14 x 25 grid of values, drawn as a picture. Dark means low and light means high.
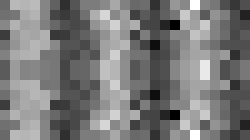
Odd rows or columns: none. Seam: none. Stripes: upright, repeating 3 times. Mirror symmetry: top to bottom. Histogram: bell-shaped.
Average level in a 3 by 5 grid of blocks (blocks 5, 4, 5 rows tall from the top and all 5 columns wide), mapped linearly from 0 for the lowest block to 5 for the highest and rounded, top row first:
50421
40423
50421
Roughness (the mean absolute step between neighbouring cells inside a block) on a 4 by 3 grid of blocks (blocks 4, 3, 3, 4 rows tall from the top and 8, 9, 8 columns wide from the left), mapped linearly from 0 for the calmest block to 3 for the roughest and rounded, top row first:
1 2 3 | 0 1 1 | 0 1 1 | 1 2 3
